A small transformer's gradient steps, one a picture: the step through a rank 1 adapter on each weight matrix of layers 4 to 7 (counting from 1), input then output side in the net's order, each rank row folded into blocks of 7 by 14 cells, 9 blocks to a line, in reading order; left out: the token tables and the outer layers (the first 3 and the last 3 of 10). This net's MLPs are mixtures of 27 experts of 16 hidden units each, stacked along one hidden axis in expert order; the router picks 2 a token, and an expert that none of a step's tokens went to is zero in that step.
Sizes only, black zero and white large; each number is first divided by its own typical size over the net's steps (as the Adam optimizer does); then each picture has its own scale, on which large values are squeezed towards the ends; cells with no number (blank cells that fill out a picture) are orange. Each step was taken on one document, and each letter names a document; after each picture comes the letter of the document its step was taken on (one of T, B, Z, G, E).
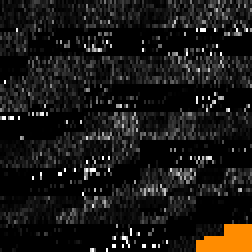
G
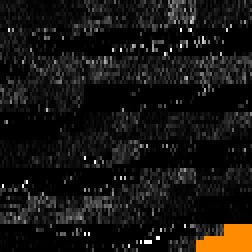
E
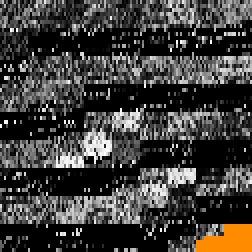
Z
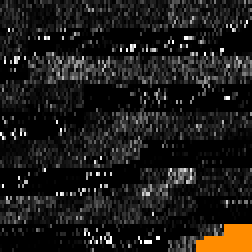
E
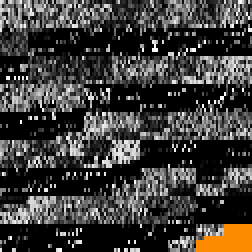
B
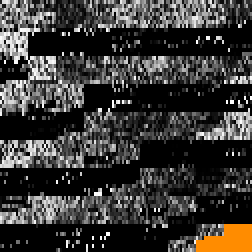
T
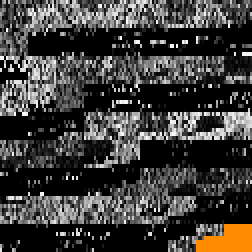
T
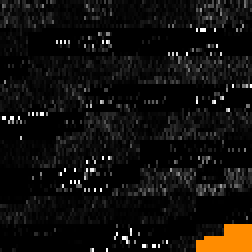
G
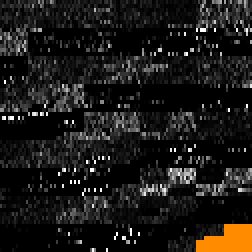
G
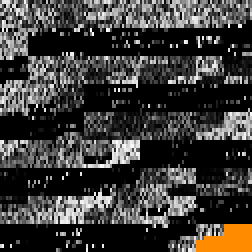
T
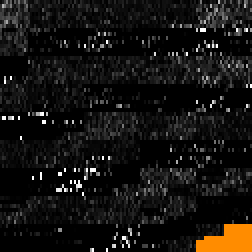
G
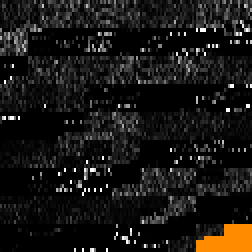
G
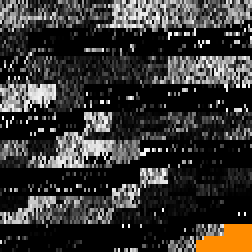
B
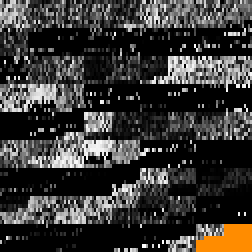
B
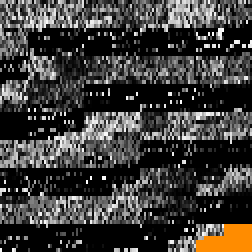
Z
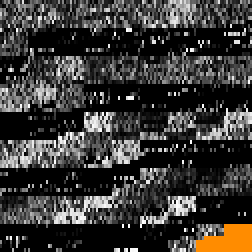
B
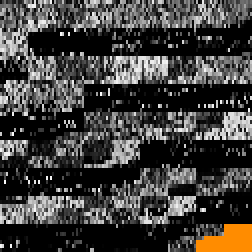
T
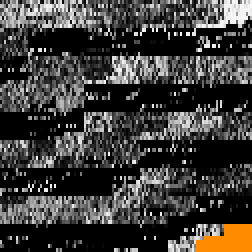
Z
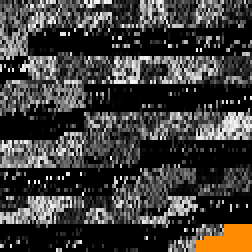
T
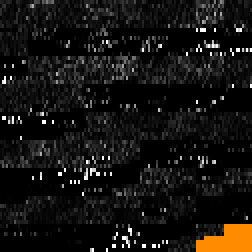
G
